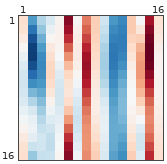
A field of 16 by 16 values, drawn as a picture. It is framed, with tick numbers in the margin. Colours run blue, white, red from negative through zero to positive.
Histogram: bell-shaped. Grain: streaks running down. Calmest part: bottom left. Stripes: upright, repeating 2 times.
